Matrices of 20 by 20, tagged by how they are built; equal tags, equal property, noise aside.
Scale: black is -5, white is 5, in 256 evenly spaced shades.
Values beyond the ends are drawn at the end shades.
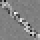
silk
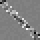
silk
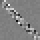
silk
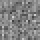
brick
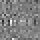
brick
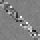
silk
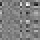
brick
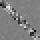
silk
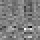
brick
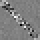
silk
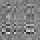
brick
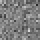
brick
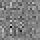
brick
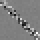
silk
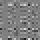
brick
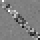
silk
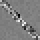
silk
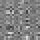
brick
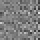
brick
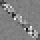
silk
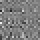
brick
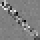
silk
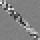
silk
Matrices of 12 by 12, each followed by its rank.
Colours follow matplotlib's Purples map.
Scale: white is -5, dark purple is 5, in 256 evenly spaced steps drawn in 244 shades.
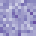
full rank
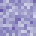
full rank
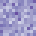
full rank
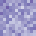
full rank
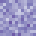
full rank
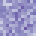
full rank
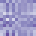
two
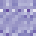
two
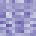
two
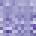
two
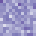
full rank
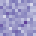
full rank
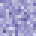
full rank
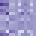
two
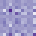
two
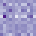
two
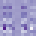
two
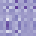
two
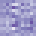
two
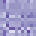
two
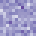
full rank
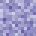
full rank
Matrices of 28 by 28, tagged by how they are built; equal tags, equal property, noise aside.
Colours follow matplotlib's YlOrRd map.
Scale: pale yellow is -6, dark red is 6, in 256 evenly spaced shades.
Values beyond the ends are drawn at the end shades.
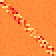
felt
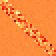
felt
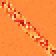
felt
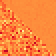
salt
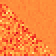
salt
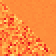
salt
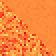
salt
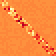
felt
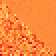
salt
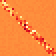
felt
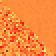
salt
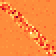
felt
